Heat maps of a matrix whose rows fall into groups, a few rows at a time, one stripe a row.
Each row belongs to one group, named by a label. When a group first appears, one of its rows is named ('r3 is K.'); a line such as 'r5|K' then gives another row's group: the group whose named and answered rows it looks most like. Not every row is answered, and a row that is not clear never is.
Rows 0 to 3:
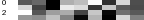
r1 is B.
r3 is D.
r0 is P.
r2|D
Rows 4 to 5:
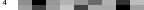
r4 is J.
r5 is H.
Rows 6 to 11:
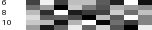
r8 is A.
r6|P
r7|B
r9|D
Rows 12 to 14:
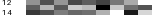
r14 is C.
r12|A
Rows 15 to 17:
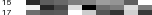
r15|C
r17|P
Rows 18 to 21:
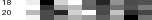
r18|J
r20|B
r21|J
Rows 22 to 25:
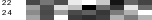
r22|P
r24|A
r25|A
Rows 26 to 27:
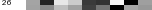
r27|D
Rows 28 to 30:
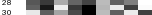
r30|D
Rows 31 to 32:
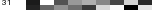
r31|P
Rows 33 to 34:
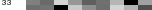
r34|B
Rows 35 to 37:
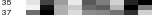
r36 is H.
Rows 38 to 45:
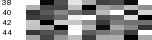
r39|D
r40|C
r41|P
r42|J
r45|H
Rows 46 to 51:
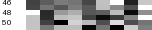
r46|C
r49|A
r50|B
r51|D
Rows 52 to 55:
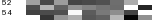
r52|A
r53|P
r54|C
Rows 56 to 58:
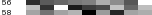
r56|C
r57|A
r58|D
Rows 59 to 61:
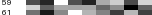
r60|J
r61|P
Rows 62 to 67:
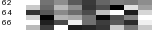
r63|D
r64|C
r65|A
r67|A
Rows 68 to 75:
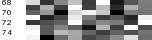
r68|D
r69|P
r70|P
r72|C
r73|D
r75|D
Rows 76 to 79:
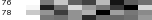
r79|D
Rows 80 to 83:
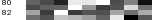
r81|P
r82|A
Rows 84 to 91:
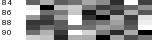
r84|P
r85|J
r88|C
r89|C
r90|P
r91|B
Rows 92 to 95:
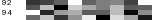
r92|C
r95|B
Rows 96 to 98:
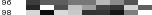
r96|C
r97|P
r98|A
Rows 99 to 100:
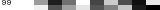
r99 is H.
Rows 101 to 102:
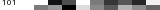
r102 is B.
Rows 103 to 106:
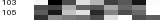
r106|C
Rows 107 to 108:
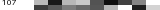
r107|A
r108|C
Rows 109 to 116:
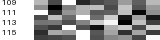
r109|A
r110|J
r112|P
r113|P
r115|P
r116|C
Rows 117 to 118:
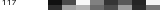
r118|J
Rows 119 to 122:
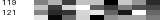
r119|B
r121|P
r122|D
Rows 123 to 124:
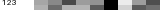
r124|J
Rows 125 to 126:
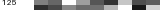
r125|J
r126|C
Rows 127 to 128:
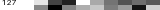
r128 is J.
